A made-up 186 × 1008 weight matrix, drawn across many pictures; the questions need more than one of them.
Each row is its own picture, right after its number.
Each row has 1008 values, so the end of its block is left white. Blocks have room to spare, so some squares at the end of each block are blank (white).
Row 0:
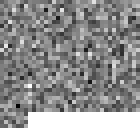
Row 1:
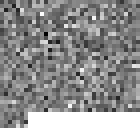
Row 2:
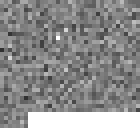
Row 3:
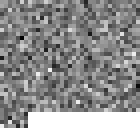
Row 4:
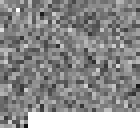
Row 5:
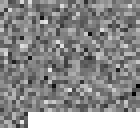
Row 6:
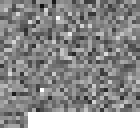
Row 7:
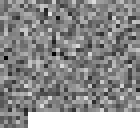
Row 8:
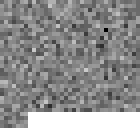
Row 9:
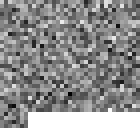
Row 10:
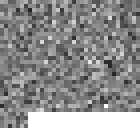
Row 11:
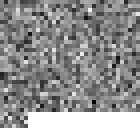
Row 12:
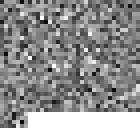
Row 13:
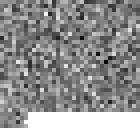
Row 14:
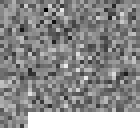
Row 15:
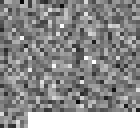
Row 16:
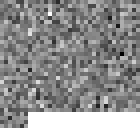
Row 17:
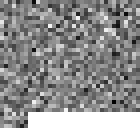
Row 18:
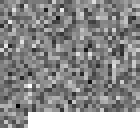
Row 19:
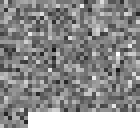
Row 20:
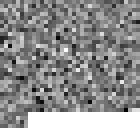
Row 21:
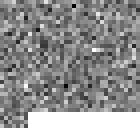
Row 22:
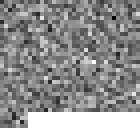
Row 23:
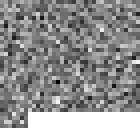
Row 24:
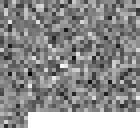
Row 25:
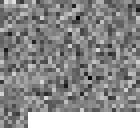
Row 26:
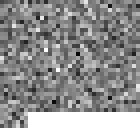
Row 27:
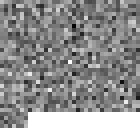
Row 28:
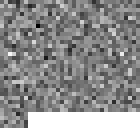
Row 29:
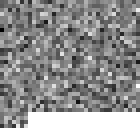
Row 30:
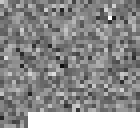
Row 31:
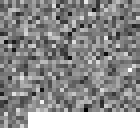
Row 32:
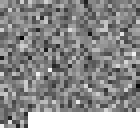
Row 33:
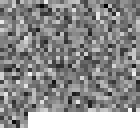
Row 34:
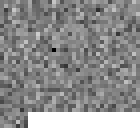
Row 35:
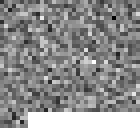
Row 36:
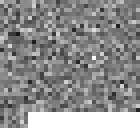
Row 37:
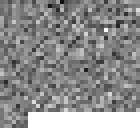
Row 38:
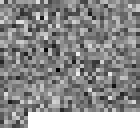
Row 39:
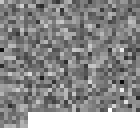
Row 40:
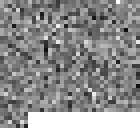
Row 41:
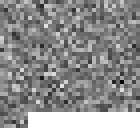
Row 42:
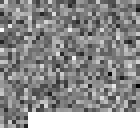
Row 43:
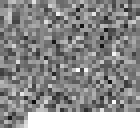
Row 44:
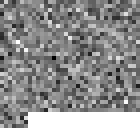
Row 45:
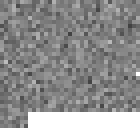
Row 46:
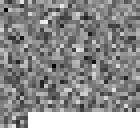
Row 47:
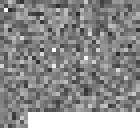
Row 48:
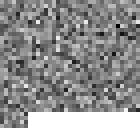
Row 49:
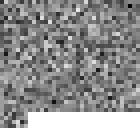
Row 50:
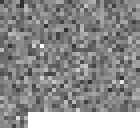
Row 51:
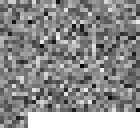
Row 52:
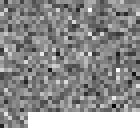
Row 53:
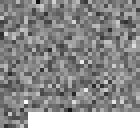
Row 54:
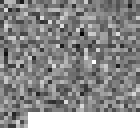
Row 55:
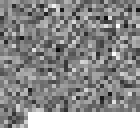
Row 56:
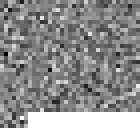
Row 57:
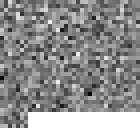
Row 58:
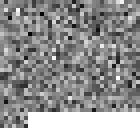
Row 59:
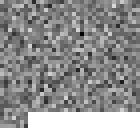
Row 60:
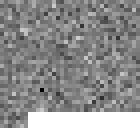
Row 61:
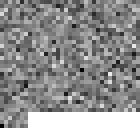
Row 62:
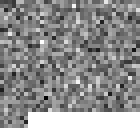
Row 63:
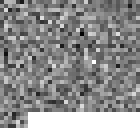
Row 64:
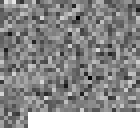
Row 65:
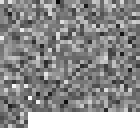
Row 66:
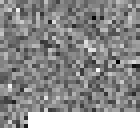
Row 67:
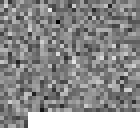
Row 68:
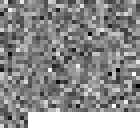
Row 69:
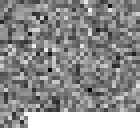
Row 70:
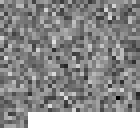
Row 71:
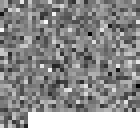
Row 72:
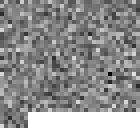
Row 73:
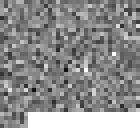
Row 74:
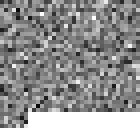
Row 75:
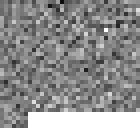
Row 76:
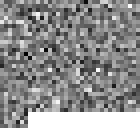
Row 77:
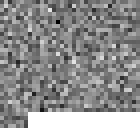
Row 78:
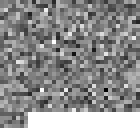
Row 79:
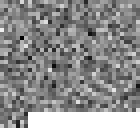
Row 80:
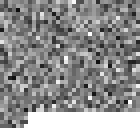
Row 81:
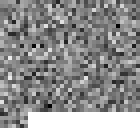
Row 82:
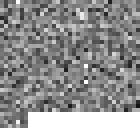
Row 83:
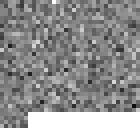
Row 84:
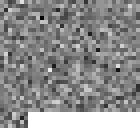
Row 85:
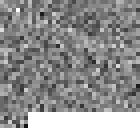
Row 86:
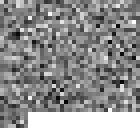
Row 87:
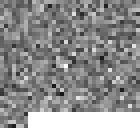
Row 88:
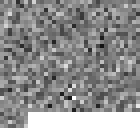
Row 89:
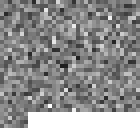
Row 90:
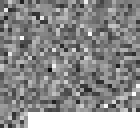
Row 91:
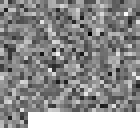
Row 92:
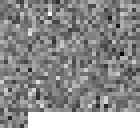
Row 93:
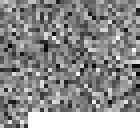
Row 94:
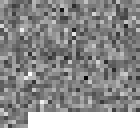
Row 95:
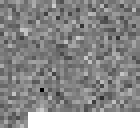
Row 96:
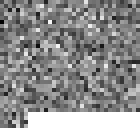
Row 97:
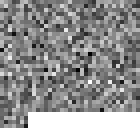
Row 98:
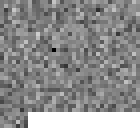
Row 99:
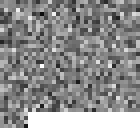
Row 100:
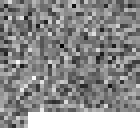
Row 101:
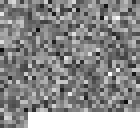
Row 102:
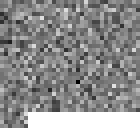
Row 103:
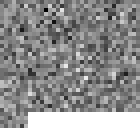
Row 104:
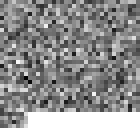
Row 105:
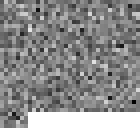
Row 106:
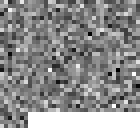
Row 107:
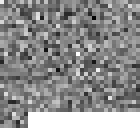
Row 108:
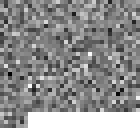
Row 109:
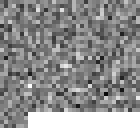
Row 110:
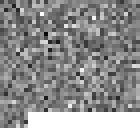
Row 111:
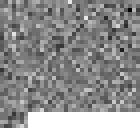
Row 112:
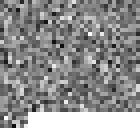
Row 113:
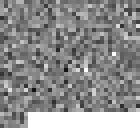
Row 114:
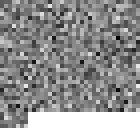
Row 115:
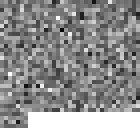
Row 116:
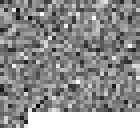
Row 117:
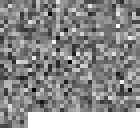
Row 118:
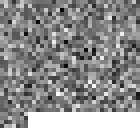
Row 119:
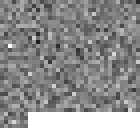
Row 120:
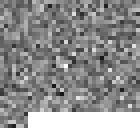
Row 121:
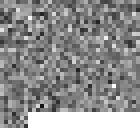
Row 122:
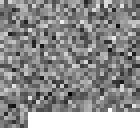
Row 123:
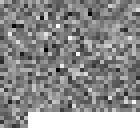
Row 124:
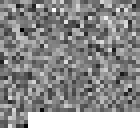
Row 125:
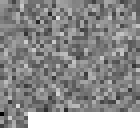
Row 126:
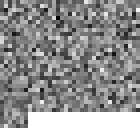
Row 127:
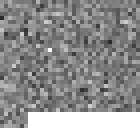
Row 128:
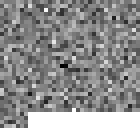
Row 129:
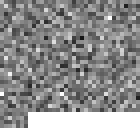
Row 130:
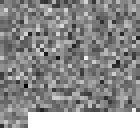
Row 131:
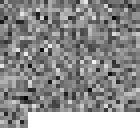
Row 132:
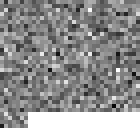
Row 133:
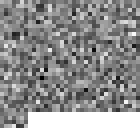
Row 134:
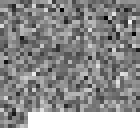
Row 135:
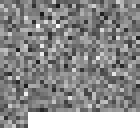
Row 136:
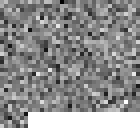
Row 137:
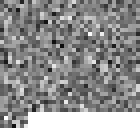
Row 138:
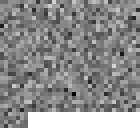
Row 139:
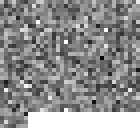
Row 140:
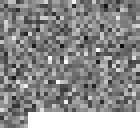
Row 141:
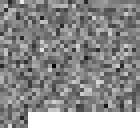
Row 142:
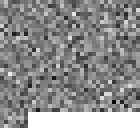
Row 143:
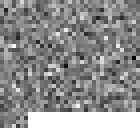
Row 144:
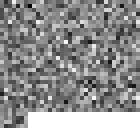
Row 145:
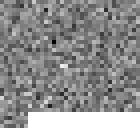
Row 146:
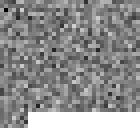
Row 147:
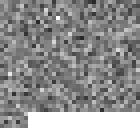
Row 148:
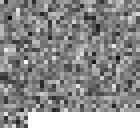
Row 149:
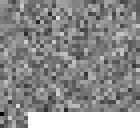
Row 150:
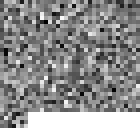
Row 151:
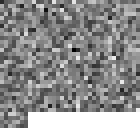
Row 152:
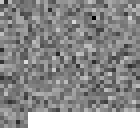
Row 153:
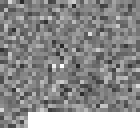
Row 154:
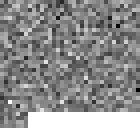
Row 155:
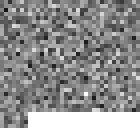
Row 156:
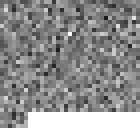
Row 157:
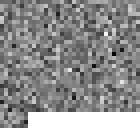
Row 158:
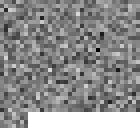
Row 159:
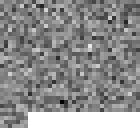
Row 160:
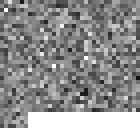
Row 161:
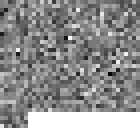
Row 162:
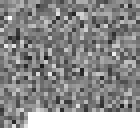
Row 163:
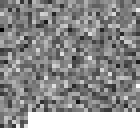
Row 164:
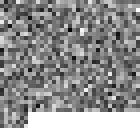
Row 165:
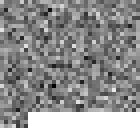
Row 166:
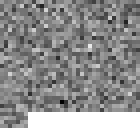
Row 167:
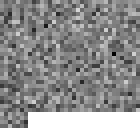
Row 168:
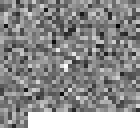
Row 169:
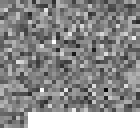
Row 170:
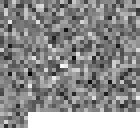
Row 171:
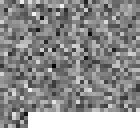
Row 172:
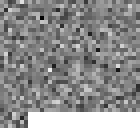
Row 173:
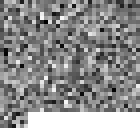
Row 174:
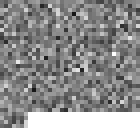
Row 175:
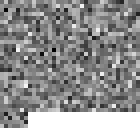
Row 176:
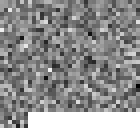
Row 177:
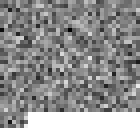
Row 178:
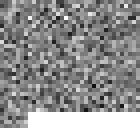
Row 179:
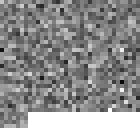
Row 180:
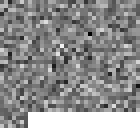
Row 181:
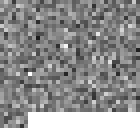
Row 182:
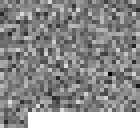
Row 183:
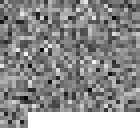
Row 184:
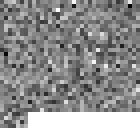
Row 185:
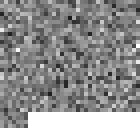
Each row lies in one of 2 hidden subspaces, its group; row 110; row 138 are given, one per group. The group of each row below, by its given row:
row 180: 110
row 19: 110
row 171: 110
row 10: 138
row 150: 110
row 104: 138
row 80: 110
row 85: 110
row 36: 138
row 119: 138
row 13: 138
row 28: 138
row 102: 110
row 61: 110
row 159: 138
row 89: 138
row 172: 110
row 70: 138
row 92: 138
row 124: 138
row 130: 110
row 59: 138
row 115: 138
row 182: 110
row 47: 110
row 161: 110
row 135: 110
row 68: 110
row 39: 138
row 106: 110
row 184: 110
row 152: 110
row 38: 110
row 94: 138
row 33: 110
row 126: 138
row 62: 110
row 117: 138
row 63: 110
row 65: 138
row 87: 138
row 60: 138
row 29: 110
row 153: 110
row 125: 138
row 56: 110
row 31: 138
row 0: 138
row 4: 110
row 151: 138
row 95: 138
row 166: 138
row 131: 110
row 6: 138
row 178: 138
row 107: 110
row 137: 110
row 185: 110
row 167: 138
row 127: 138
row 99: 110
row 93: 110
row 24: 138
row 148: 110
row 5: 110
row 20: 138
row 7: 138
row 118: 138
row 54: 110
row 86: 138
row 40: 110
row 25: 110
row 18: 138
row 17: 138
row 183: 110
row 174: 138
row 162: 138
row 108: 138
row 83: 138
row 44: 110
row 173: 110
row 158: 110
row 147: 138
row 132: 110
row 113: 138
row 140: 110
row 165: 110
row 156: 138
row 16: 138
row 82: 138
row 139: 138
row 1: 110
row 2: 138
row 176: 110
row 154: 138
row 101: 110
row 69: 110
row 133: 138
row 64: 110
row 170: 138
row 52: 110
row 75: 138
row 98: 138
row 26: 110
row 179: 138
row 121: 110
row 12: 110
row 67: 110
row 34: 138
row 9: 138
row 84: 110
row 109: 138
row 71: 110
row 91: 110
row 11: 110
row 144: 138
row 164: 110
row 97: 138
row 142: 138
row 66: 110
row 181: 138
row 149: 138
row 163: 110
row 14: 138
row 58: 110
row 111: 138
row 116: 110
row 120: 138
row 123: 110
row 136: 110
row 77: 110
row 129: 138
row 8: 138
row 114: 110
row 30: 138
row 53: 138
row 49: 110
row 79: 110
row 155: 110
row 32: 110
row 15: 110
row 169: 138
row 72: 110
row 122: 138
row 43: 138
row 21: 110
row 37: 138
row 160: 110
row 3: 110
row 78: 138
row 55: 138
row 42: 110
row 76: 110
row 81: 138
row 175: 110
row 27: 138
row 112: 110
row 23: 110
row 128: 138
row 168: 138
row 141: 110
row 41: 138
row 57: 110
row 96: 110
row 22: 110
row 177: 110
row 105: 110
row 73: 138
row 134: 138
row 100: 110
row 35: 110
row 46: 110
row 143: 138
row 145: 138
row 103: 138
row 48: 138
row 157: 138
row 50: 138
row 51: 138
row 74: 110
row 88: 138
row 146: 110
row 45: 138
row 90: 110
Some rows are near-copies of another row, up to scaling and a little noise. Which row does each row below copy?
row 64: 25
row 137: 112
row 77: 67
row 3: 32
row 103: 14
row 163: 29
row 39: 179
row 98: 34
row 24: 170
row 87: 120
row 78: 169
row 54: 63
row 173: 150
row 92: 16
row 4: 85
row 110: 1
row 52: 132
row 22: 35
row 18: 0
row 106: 68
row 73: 113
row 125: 149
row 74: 116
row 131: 183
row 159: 166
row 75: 37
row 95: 60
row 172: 84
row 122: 9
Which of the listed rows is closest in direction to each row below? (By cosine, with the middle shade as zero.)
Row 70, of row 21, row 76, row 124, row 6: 6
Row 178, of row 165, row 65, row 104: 104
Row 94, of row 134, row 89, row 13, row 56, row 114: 134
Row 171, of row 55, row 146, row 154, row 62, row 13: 146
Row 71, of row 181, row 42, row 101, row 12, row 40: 42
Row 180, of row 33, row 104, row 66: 33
